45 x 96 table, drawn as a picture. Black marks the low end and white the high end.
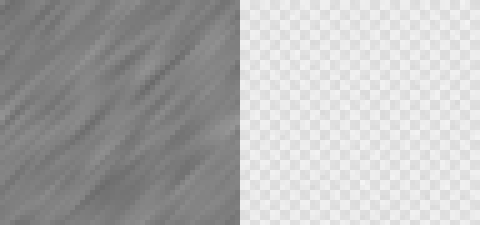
The table splits into one row of 2 panels. Panel 1,1: middling, slanting up to the right, faint in contrast. Panel 1,2: very high, checkered, faint in contrast.
